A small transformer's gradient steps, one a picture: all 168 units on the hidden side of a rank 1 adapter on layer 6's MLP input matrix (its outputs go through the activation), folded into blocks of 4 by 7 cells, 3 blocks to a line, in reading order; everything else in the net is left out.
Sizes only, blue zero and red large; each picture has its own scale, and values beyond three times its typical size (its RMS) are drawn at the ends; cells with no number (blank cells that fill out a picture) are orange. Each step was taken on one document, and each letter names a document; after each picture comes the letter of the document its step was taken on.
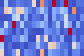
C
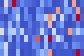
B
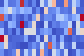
C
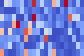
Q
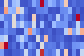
C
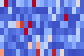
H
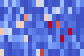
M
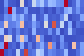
C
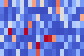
H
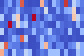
Q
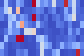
Q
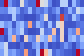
B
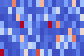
M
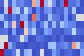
C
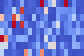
C
